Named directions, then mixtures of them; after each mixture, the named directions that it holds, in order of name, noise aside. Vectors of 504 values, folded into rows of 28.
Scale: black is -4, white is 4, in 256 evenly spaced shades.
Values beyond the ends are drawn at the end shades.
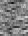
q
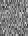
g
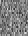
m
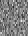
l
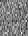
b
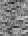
q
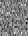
b, m, q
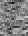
q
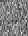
b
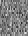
m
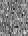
l, m, q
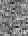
m, q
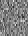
l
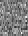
b, q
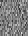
b, g, m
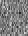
g, m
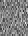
g, l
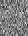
g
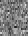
b, l, q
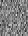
b, g, m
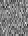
g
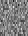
g, l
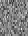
b, g, l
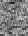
g, q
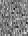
m, q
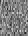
m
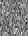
b, m, q
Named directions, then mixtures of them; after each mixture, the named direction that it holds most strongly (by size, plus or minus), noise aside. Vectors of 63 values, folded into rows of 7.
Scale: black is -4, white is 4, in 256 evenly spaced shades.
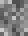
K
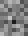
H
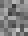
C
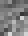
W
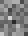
H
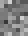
W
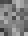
K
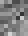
W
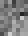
W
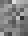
W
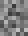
C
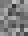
C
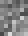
W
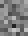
C
